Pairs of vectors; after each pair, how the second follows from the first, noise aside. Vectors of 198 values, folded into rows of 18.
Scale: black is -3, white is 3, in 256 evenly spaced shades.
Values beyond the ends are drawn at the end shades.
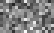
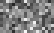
copied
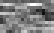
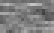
shrunk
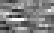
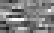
copied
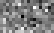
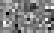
shuffled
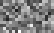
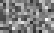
shuffled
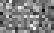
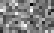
shuffled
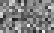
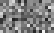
copied
